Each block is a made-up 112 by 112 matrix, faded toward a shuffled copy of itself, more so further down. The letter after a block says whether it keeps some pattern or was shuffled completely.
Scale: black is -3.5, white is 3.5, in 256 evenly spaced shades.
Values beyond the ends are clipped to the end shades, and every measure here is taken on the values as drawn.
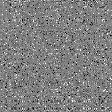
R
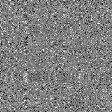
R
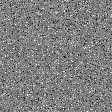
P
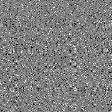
R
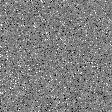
P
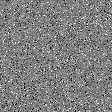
P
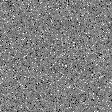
P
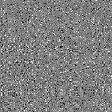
R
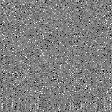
R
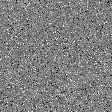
P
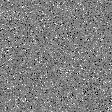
P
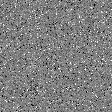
P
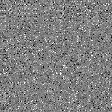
R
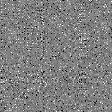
R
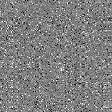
R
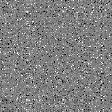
R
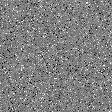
P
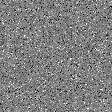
P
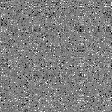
R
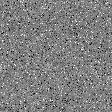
P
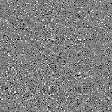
R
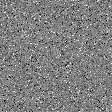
P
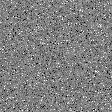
P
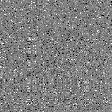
R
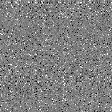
R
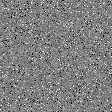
P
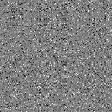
R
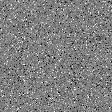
P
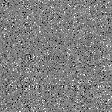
R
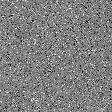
P
